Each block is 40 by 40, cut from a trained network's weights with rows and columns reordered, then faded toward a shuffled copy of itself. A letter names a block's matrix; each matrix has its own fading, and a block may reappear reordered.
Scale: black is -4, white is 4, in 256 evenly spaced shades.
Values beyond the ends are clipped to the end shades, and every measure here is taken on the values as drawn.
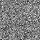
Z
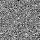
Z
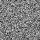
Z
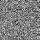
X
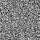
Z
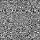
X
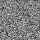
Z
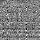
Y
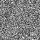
Z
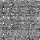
Y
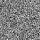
Z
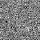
X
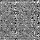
Y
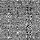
Y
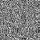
X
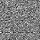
X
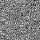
X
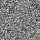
Z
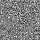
Z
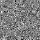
X
